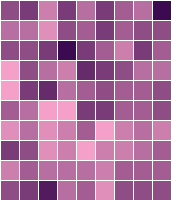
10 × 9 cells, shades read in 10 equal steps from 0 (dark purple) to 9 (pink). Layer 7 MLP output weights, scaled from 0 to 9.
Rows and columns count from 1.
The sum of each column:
59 44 58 55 49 52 54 50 44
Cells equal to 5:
18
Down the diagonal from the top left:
4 6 3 7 5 3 7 6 5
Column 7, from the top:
5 5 7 4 5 5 7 7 5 4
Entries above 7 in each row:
0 1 0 1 1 2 3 2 0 1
